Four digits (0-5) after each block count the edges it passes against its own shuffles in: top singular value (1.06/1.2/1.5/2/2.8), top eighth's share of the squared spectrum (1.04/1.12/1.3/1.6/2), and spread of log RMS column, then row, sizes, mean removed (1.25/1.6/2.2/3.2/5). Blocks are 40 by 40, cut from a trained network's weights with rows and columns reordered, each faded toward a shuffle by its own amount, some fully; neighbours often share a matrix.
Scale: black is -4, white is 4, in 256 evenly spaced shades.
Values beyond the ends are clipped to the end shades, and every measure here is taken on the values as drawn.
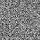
3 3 1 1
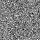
0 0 0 0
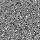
1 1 0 0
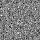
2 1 0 0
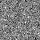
0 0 0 0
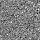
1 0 0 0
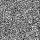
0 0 0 0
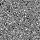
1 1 0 0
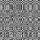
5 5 3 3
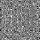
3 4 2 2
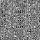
2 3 2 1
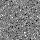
0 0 0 0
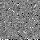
2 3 0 1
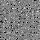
2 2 0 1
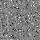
0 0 0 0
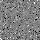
0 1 0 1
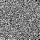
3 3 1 1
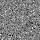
1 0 0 0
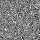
0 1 0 0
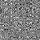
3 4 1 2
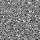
2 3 0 2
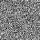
2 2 0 0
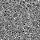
1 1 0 0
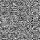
3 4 1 1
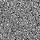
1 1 0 0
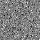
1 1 0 0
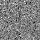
1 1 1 0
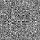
3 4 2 1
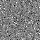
1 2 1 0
